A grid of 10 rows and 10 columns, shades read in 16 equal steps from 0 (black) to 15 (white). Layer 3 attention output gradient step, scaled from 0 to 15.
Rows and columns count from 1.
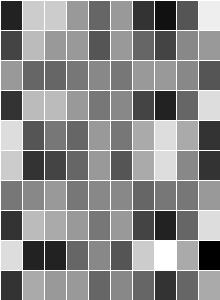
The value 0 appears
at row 9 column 10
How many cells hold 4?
5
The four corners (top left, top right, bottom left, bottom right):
2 14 3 10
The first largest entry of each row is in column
10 2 1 10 1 8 3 10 8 2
